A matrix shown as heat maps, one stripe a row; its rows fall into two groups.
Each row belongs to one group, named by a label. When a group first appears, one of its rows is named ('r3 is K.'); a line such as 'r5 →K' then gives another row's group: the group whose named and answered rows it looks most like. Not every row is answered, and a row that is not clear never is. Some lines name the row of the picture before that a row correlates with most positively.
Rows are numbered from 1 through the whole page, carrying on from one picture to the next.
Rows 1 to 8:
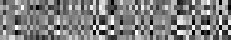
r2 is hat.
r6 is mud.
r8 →hat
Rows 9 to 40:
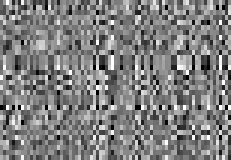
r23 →hat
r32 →hat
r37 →hat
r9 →hat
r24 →hat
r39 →mud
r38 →hat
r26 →hat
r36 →mud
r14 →mud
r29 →mud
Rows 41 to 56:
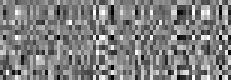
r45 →hat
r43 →mud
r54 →mud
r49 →hat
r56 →mud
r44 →mud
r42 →mud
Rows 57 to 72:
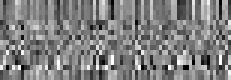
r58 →mud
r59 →mud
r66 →hat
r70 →hat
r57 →mud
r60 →mud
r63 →mud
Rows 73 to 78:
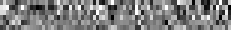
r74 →hat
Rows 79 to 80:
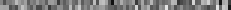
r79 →mud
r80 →hat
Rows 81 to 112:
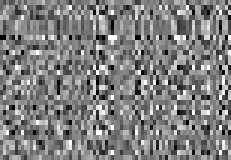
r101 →mud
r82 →hat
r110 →hat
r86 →mud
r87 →mud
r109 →hat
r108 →hat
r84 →hat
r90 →hat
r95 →hat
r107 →hat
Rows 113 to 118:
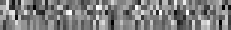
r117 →mud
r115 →hat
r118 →mud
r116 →hat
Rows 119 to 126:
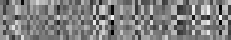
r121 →mud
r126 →hat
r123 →mud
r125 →mud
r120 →mud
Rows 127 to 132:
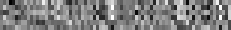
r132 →mud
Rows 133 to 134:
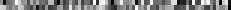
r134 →hat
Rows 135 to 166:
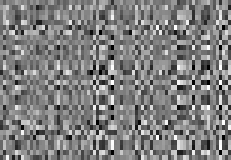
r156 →mud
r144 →mud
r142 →mud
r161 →hat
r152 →mud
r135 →mud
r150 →mud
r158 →mud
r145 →hat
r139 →hat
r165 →mud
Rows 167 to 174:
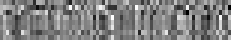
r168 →hat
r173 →hat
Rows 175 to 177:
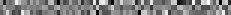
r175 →mud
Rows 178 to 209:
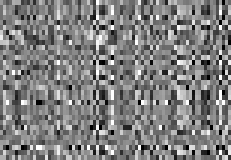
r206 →hat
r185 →hat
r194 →mud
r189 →mud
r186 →hat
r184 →hat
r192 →hat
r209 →hat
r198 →hat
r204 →mud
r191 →hat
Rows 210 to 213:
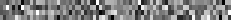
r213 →mud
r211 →hat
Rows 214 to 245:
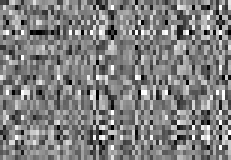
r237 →hat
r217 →mud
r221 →mud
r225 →hat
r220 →hat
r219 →mud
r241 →mud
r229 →hat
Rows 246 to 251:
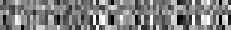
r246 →mud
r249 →mud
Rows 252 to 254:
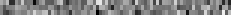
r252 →hat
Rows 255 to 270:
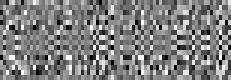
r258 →mud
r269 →hat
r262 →mud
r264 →mud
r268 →hat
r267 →mud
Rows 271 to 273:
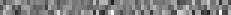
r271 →mud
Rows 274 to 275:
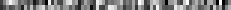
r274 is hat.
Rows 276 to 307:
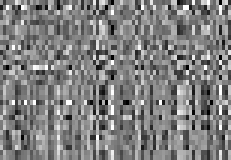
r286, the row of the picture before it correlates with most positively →275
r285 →hat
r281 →mud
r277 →hat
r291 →mud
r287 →mud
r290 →hat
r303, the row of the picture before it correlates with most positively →275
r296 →hat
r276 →mud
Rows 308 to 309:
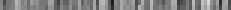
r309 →mud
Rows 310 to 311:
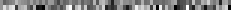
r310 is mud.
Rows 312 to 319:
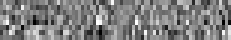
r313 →hat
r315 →hat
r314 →mud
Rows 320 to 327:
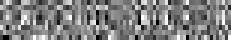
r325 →hat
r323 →hat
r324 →hat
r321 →hat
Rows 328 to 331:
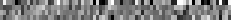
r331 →mud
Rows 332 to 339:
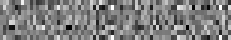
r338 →mud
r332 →hat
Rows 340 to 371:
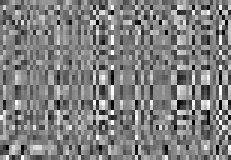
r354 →mud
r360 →mud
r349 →mud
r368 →mud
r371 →hat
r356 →mud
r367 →hat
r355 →mud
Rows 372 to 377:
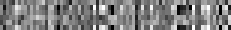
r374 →mud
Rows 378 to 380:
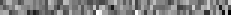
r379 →mud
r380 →hat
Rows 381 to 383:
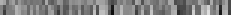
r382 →mud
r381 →hat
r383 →mud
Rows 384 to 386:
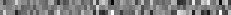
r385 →hat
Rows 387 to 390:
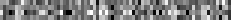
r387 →hat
